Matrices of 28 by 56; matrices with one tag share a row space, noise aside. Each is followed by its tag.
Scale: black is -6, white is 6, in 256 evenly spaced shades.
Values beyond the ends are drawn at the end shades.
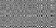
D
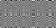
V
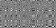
V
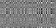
D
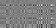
D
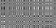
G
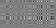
D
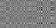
D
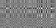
D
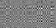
D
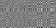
D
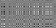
G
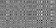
D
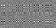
G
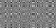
V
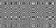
V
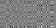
D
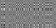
G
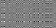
G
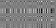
D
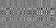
D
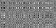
G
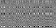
G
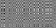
G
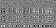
G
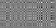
D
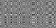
V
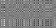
G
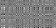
G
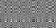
V
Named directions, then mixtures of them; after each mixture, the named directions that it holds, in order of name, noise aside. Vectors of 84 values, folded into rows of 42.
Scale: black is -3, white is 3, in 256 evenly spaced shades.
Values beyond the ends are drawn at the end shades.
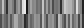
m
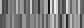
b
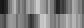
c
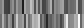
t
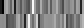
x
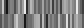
m, t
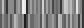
m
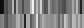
c, t, x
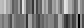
c, m, t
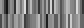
b, m, t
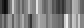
c, t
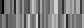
b, x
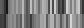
b, c, m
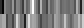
t, x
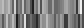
t, x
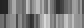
c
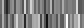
m, t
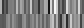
b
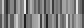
m, t
